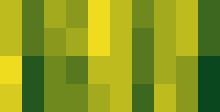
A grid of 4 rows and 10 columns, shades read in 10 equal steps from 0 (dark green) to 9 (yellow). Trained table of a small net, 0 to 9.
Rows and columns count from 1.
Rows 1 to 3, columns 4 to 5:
5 9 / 6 9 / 3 7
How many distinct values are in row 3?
8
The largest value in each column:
9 3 6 6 9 7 4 7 7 2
